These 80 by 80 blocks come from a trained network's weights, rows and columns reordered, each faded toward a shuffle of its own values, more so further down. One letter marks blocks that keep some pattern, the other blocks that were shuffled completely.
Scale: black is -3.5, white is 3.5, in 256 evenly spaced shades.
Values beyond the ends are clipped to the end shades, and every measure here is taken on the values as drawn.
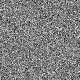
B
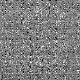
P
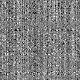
P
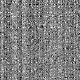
P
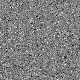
B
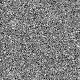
B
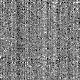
P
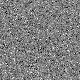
B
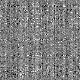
P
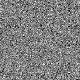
P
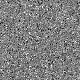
B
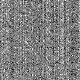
P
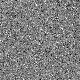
B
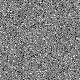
B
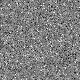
B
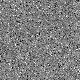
B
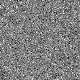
B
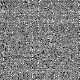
P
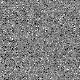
P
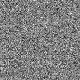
P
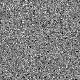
P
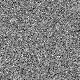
B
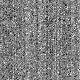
P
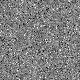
B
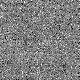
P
